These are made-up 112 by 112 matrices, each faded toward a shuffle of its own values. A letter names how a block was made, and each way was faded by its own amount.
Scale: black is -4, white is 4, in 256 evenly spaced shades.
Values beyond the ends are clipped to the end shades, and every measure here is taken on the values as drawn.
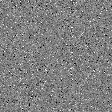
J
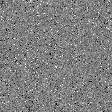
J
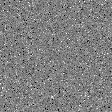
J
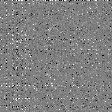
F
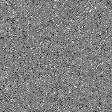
J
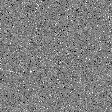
J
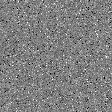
J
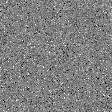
J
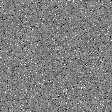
J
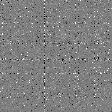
F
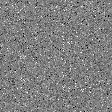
J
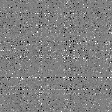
F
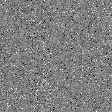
J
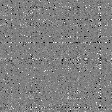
F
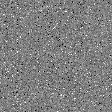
J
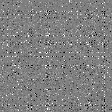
F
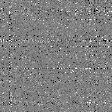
F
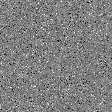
J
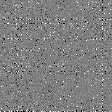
F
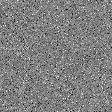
J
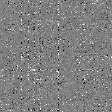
F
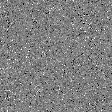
J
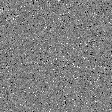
J
